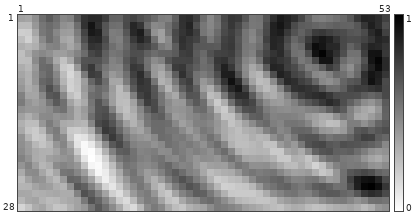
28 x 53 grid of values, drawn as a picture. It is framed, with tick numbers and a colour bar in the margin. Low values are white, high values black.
Values rise toward the top right. Rings spread out from the top right. There are no lone odd cells. The top right is the ninth with the highest average. The histogram is bell-shaped.
